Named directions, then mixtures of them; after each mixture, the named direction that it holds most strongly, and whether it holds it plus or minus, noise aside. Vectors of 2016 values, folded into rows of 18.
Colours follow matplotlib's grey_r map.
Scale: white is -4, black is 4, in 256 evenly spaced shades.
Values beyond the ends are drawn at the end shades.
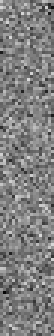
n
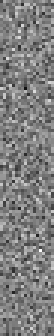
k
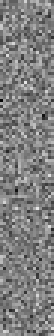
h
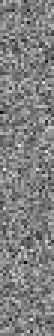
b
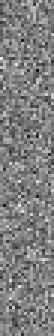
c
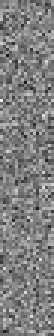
h, minus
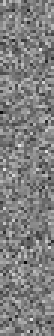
b, plus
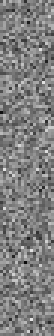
b, plus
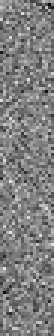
n, plus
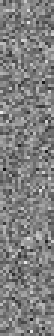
b, minus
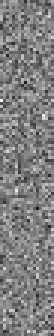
h, minus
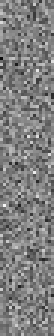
c, minus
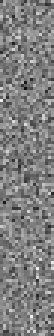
h, minus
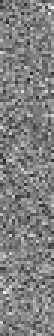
n, minus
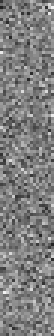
n, minus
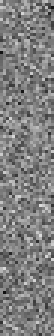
n, plus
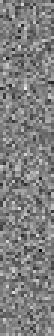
k, minus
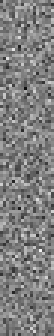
k, plus
